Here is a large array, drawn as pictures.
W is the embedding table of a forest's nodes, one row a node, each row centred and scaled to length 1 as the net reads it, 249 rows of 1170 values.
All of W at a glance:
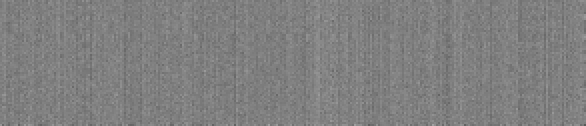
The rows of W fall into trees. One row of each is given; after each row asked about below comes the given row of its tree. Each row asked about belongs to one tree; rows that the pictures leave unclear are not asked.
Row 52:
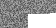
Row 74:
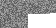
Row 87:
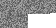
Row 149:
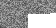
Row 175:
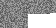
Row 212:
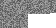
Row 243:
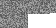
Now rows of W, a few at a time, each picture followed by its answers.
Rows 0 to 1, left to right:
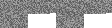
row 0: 52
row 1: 74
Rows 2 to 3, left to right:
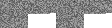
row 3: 74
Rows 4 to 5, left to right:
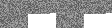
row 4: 74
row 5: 52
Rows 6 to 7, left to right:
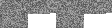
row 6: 243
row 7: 149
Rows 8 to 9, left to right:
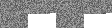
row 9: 175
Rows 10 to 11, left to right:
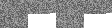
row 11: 149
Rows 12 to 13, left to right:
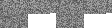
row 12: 212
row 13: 212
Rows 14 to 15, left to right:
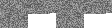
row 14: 87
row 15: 243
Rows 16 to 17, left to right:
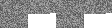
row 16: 212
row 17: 243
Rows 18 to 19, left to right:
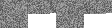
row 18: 212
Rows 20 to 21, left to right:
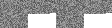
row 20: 52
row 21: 52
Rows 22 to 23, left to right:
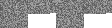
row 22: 212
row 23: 243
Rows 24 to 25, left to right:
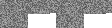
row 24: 243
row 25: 175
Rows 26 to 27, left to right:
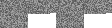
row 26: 149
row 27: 212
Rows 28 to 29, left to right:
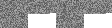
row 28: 243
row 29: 52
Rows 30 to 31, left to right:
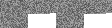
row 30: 52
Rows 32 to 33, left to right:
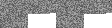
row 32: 74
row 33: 149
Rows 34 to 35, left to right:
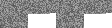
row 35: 74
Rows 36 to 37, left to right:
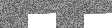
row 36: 74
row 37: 74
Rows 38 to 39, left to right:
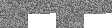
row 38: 243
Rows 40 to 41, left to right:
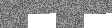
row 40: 52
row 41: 212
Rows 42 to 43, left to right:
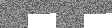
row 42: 243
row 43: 52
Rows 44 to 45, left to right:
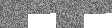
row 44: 212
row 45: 52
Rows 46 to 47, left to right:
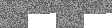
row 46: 243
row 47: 243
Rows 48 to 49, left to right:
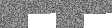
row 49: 243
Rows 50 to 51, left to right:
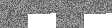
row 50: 87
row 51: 243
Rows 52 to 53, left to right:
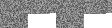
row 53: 175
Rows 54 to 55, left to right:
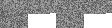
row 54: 212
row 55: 243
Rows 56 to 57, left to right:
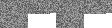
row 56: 149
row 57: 175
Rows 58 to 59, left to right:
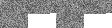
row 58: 243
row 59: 87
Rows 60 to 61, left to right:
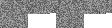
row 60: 243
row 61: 212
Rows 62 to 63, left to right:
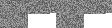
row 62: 243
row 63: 52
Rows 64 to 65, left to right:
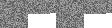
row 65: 212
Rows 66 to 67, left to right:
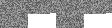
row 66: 243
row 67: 52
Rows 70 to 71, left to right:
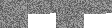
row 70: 212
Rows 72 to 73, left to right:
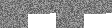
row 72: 212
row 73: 74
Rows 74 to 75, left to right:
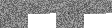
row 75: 74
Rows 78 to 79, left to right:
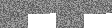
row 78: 74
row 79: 243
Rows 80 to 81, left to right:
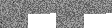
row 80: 74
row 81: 74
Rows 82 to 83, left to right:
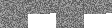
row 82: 243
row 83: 212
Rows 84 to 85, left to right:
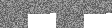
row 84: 175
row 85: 87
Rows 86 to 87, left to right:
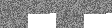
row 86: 52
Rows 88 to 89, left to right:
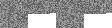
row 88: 87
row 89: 149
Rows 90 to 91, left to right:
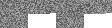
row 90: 175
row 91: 74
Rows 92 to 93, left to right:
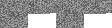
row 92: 74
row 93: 87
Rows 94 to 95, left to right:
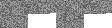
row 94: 149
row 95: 87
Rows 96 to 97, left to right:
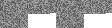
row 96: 212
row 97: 52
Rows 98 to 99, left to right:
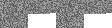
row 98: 74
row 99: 74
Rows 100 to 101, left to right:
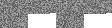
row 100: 74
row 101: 87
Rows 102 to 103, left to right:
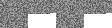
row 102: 175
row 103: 52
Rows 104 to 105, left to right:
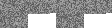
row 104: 74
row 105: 212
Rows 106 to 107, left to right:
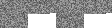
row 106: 243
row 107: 212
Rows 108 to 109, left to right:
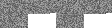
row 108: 74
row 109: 87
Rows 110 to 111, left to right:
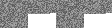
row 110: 74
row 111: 52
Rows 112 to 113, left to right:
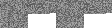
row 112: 87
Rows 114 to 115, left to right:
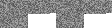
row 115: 74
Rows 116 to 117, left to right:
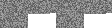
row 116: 74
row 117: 175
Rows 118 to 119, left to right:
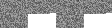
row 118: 52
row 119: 52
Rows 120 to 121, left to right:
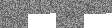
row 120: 212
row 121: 74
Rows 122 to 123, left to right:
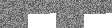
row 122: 74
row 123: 52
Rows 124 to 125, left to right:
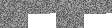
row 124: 74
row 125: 212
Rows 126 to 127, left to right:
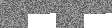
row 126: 243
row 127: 175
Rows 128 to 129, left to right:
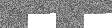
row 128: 87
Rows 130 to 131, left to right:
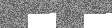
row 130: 74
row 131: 87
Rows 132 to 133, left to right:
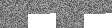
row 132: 212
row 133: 74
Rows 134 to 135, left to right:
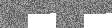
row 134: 87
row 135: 52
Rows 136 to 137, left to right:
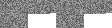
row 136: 175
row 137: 52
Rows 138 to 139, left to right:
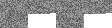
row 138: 87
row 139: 52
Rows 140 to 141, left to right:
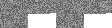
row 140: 52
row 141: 87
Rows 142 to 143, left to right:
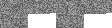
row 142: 52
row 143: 149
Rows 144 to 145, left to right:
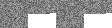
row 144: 175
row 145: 52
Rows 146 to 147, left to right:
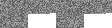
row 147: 74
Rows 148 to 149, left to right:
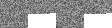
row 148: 52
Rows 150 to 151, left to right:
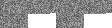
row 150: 212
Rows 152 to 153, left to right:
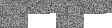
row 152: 243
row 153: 149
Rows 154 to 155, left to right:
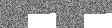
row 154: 87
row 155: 52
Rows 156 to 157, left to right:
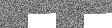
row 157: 74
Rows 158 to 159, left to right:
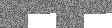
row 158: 243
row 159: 52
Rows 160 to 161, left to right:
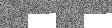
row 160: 74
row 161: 175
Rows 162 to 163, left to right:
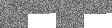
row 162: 74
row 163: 212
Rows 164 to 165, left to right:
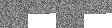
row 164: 175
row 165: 212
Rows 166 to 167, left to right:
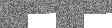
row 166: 74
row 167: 212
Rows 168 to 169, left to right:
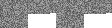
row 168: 212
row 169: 87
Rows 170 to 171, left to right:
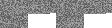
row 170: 212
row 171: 74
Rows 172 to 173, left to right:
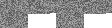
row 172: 87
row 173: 243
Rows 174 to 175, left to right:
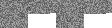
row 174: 243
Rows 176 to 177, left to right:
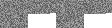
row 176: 52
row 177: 74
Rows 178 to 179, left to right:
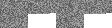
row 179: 74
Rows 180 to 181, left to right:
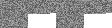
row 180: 243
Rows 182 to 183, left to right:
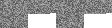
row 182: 212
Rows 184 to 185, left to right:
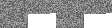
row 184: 74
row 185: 243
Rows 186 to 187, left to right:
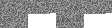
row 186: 74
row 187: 52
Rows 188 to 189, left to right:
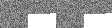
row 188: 52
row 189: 52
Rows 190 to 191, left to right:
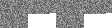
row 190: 52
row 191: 52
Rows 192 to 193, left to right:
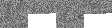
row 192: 52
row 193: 87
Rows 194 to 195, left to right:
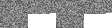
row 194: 175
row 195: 149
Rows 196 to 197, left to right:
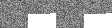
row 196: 149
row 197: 52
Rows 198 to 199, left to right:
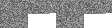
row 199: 74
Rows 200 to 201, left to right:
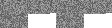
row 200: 212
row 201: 52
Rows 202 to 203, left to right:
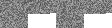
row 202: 243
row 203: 52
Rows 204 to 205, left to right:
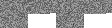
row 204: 243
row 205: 74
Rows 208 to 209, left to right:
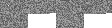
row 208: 52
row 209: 243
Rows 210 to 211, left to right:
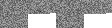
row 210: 212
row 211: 74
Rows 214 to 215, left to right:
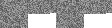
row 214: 212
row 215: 52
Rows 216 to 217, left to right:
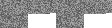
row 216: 212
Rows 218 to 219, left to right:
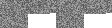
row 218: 243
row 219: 212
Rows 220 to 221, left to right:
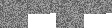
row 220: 212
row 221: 175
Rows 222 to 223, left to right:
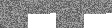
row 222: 149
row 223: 74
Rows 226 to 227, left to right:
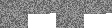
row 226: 175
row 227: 175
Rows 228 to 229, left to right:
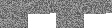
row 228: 243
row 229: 243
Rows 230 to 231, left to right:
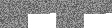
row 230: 74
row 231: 52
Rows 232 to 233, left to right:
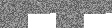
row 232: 74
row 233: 52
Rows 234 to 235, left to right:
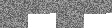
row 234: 74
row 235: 149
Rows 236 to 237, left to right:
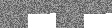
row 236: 52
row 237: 175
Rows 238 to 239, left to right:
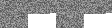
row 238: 243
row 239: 52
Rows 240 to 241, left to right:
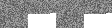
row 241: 87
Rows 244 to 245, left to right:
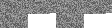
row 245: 52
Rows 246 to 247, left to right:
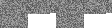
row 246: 243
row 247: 212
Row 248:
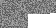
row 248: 243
